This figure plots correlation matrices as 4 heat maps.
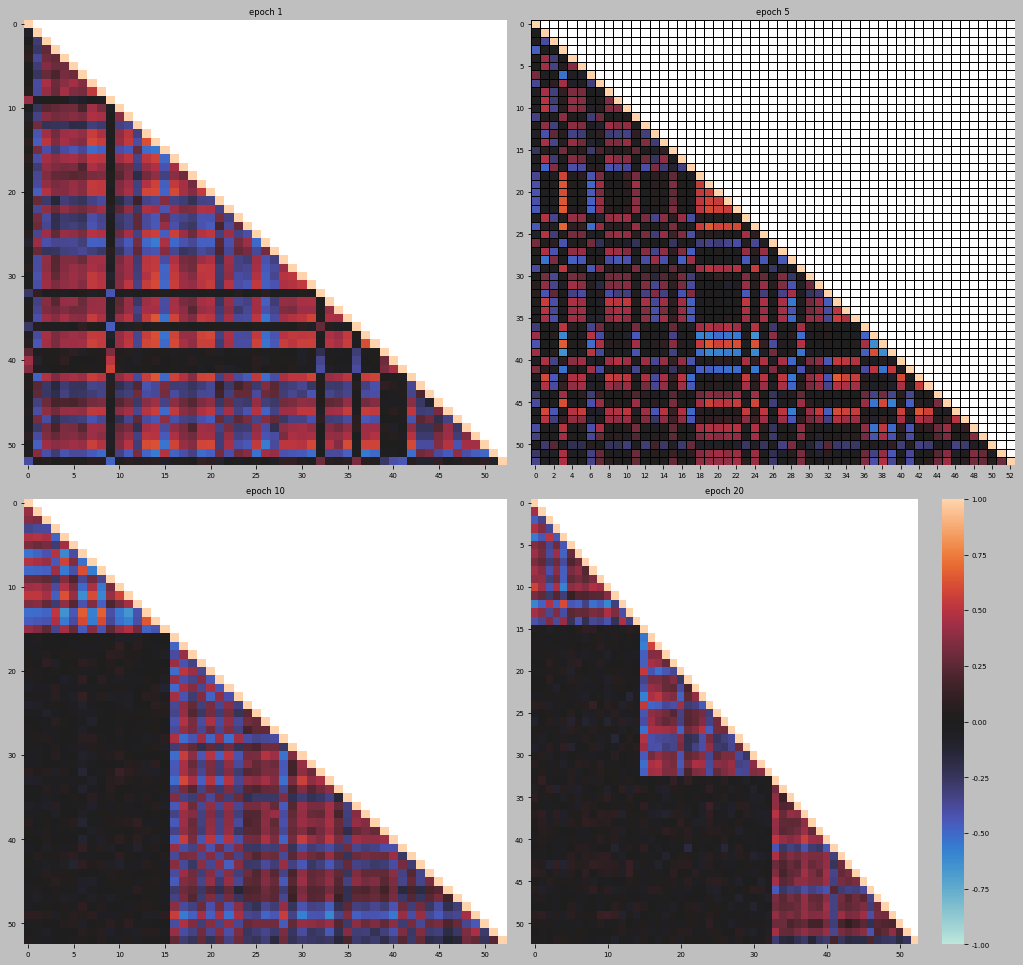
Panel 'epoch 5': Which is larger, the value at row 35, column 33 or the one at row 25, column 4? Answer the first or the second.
the first
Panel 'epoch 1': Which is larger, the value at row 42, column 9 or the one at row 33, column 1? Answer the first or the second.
the first
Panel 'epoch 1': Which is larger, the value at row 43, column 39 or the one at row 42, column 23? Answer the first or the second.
the first
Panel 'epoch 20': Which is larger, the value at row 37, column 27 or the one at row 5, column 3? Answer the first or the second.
the second
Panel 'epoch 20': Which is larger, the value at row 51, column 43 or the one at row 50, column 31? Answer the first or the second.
the first
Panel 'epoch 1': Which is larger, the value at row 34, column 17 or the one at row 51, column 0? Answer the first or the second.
the first
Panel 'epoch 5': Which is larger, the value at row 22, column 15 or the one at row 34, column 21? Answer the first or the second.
the first
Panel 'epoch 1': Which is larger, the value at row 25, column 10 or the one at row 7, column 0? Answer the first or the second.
the first
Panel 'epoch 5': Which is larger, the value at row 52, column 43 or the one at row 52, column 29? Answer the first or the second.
the second
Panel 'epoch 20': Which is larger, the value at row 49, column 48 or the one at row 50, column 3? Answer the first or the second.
the first
